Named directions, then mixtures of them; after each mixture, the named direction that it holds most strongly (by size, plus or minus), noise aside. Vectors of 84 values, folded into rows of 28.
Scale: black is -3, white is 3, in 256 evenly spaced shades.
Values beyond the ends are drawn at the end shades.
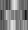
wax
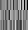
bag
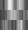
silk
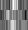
wax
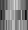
wax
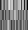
bag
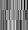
bag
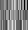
bag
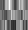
silk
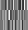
bag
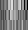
bag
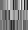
bag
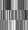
wax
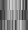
silk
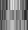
wax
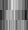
wax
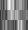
silk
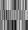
wax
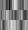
wax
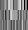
bag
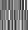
bag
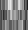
silk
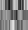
silk
